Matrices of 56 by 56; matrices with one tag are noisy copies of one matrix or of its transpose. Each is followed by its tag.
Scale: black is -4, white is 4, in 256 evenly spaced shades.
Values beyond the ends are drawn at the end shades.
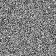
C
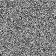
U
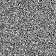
C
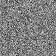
U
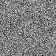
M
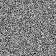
C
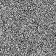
M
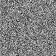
U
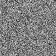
U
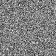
C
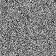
U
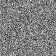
U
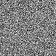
C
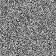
U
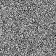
M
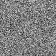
M
